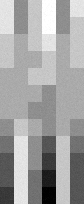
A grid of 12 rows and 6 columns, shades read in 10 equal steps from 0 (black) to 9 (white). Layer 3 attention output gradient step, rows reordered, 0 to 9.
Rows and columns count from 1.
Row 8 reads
5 7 6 5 6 5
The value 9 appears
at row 1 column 4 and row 2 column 4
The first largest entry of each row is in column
4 4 4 1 3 1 1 2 2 2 2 2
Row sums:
42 41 41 39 38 35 34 34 31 28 26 24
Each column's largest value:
8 8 7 9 7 8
